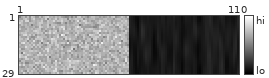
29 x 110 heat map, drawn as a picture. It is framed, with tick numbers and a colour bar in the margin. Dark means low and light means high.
It is made of 1 by 2 panels. Panel 1,1: high, fine-grained. Panel 1,2: very low, streaked downward, faint in contrast.
